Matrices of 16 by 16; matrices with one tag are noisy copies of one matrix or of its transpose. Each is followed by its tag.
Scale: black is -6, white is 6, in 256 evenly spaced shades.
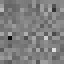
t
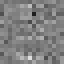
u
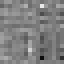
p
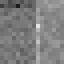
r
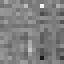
p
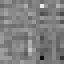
p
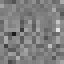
u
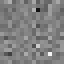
t
